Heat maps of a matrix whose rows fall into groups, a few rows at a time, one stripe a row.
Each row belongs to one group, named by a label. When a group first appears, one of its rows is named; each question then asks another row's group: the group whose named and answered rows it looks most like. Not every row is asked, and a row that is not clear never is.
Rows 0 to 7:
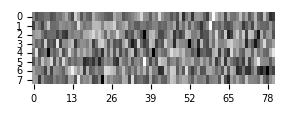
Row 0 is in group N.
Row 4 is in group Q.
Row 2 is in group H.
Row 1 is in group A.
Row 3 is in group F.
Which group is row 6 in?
A
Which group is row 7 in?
Q
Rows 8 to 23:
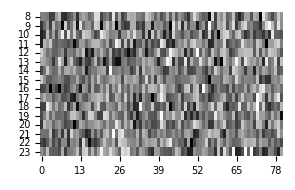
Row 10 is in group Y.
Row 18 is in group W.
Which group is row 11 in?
H
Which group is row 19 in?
A
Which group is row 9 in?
F
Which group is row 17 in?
H
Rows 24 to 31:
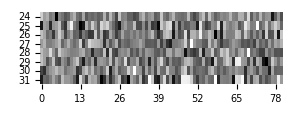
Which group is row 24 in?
N
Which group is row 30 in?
Y
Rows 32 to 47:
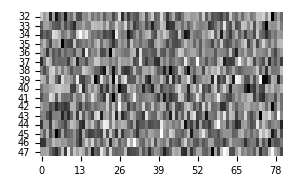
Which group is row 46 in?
Y
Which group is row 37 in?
W
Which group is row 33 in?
H
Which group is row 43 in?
F
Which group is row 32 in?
N
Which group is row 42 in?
N
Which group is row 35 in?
F
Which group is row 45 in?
N
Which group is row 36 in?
Q
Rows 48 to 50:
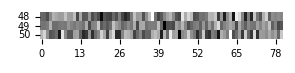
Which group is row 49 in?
Q
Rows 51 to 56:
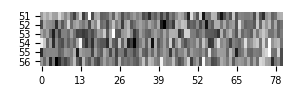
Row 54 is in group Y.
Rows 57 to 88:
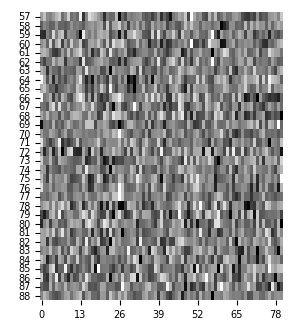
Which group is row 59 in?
Y
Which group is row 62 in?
Y
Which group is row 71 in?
F
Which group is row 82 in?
Q
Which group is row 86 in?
Q
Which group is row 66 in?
A
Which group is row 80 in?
A
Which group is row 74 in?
Q
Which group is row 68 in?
A
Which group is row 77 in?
A
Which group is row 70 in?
A
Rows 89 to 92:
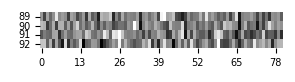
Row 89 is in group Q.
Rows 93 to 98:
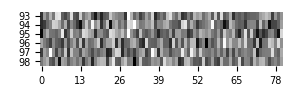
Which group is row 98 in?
W
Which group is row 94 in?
Y
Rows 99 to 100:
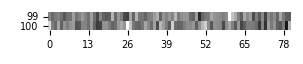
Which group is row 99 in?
N
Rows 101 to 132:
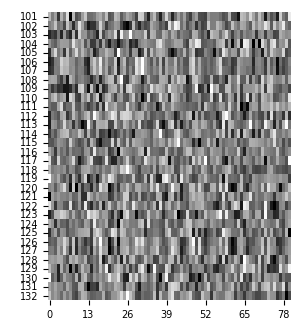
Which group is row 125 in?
A
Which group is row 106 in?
Y
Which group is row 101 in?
F
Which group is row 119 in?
H
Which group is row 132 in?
A
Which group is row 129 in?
F
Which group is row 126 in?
Y
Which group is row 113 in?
H
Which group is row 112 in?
A
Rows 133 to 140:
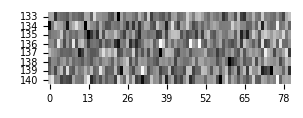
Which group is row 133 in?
Q
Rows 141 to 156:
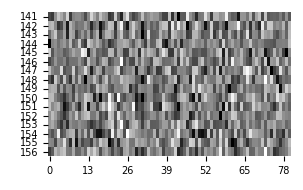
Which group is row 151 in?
H
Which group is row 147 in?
F
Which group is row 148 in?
W
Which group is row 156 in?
W
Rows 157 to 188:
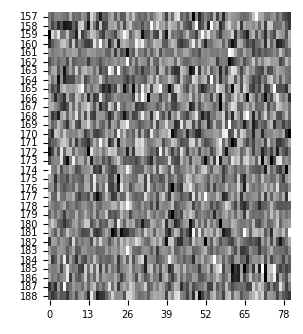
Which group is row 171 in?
Y
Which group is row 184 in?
Q
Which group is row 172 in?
Y
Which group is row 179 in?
Q
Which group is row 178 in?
A
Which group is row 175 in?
Q
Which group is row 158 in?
N
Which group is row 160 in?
Y
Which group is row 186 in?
F
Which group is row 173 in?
F
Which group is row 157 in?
N
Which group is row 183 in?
A
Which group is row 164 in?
N
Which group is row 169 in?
A
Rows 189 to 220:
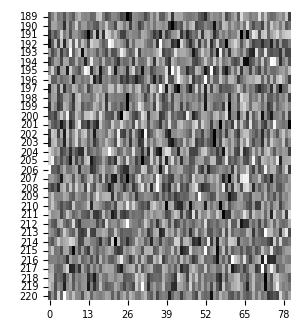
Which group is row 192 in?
Y
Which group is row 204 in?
H
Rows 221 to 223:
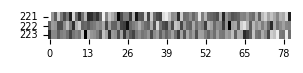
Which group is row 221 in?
H
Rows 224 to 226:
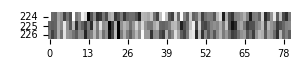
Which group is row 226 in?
Y
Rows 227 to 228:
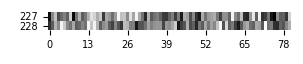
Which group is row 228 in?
W
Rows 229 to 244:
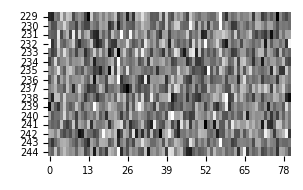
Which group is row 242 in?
H
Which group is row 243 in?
Y
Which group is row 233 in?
Y
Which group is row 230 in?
Y
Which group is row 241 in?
F
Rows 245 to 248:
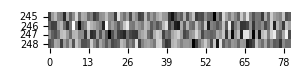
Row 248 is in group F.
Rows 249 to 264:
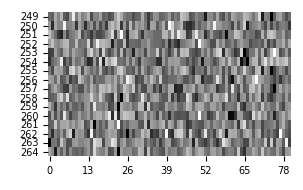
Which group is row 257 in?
H
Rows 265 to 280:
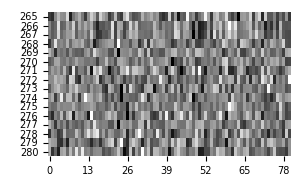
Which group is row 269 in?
Q
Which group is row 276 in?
Y
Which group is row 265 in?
W
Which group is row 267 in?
N
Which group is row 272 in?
W
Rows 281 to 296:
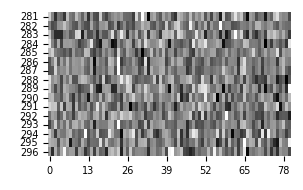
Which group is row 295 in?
F
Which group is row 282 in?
Y
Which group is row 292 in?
A
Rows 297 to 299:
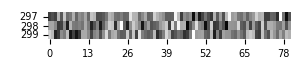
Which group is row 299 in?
F
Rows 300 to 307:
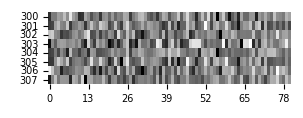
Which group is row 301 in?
W
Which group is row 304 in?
N
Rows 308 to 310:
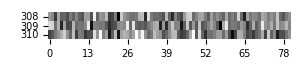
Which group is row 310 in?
Y
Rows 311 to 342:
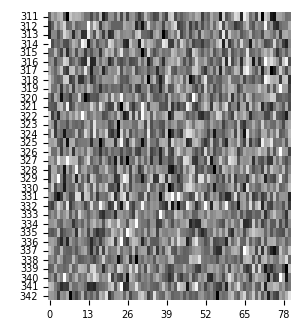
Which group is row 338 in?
H
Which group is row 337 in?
F
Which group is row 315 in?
W
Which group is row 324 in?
Q
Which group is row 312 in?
W
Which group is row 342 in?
F
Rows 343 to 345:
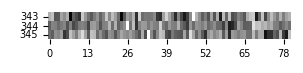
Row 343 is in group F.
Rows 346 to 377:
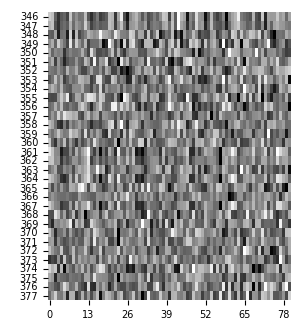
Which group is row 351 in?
Q
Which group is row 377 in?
W
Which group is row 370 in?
Q
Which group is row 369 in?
Y
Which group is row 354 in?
F
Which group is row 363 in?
A
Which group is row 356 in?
A
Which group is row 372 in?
F
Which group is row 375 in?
Q
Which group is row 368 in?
W
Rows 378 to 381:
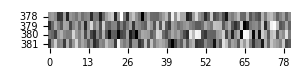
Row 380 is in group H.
